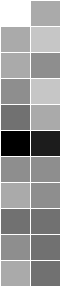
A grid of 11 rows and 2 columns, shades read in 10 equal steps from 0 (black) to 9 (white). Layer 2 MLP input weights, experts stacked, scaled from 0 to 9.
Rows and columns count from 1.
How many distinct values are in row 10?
2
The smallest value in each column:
0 1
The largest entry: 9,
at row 1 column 1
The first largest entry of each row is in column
1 2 1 2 2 2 1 1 1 1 1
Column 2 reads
6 7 5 7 6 1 5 5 4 4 4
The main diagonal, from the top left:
9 7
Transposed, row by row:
9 6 6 5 4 0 5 6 4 5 6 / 6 7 5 7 6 1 5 5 4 4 4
